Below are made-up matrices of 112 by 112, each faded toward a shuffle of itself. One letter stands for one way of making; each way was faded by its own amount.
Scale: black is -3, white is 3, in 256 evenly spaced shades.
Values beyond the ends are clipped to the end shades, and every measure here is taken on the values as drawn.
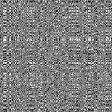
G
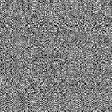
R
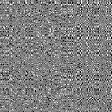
G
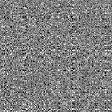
R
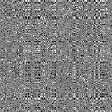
G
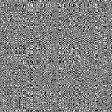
G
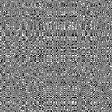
G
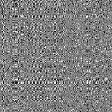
G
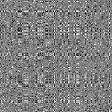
G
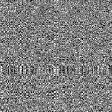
R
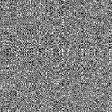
R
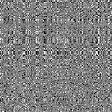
G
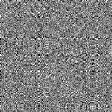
R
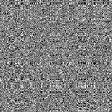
R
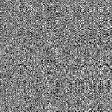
R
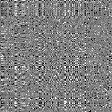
G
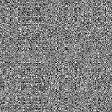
R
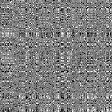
G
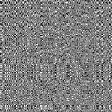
G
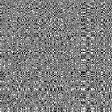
G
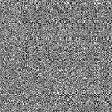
R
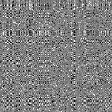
G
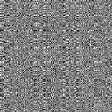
G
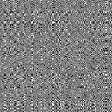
G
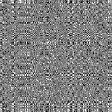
G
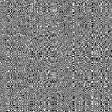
G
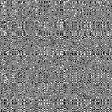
G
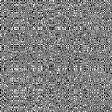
G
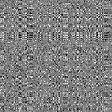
G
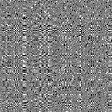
G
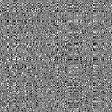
G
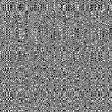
G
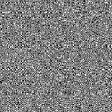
R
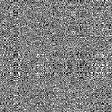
R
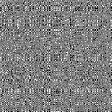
G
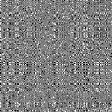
G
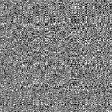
R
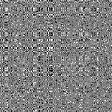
G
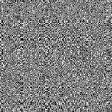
R
